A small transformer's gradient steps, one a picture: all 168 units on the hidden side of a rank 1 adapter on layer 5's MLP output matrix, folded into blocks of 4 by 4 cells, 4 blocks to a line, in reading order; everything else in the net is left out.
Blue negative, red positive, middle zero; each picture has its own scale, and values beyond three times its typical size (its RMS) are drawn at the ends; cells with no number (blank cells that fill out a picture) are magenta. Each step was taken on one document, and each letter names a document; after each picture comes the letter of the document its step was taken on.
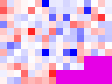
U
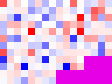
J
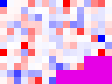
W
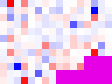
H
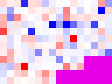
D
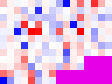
W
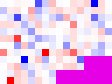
U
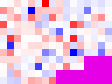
U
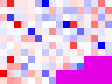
D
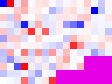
H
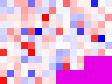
W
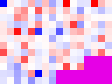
W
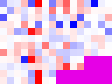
W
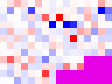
D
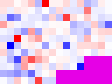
U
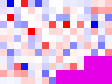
D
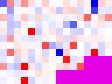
H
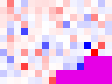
H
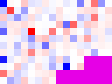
J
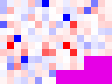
U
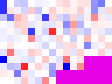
J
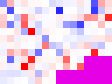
H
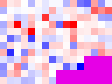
J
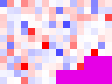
H
